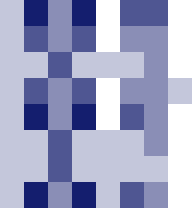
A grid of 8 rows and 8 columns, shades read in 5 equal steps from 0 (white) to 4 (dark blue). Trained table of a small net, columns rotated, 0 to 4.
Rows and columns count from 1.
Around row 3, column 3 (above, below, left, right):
2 2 1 1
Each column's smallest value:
1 1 2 1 0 1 1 0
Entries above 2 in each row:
4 2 1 2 3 1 1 3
